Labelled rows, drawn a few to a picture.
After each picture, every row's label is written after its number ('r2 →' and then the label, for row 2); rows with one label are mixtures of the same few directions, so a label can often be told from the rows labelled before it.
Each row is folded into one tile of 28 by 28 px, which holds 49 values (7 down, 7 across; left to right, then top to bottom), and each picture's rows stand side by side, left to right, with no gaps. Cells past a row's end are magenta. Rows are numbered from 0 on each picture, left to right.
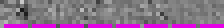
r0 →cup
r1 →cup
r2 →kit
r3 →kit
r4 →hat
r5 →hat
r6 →hat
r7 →hat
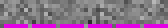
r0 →kit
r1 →hat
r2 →kit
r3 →hat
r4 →kit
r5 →kit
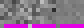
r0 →kit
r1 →kit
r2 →hat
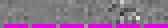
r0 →hat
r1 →cup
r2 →kit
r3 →kit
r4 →hat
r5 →hat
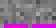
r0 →hat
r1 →hat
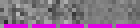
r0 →hat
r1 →cup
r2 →cup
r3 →kit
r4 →cup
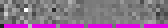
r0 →kit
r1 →kit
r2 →kit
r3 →hat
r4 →hat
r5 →cup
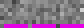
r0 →kit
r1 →hat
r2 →kit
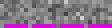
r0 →kit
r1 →cup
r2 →hat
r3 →hat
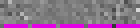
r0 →hat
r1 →kit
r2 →hat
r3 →hat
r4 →kit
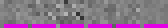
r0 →cup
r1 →hat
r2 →hat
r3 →cup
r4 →kit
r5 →cup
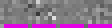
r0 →kit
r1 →hat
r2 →hat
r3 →hat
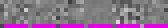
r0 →kit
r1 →hat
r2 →kit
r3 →hat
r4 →hat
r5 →kit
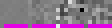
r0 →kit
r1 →cup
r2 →kit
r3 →hat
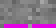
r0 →kit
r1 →kit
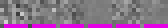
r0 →hat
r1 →kit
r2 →cup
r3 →kit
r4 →kit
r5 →kit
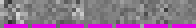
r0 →cup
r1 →kit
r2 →cup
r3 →cup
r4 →hat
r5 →kit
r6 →kit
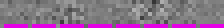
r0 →hat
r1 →hat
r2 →hat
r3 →kit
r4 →cup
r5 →kit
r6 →kit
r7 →hat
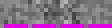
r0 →hat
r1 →cup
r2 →cup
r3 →hat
